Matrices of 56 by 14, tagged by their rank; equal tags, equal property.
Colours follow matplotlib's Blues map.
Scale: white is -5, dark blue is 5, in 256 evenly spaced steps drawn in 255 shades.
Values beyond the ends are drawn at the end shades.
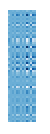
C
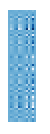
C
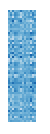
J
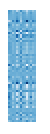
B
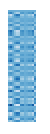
C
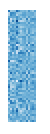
J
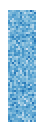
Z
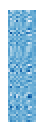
J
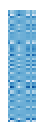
C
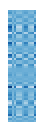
C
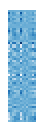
B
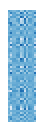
B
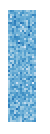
Z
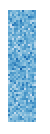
Z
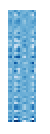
B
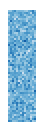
Z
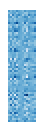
J
